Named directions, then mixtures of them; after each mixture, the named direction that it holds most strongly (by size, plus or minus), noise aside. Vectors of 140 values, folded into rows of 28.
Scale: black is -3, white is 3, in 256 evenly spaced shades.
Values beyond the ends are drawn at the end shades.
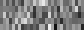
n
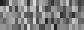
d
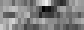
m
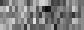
d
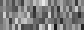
n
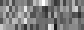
n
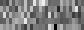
n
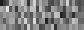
d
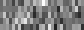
n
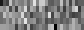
d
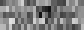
m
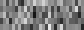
n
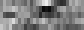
m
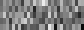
n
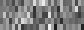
n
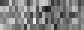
d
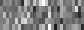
n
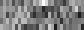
n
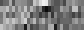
m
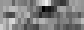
m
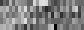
d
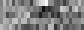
m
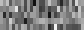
n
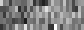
d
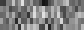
n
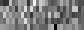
d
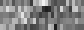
m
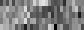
n
